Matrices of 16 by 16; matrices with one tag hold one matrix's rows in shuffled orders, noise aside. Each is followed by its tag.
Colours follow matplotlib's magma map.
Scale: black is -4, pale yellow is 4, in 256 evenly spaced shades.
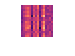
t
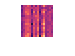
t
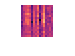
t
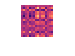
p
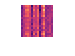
t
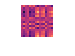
p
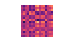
p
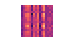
t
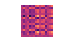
p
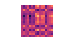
p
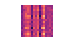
t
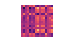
p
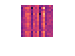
t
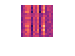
t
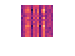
t
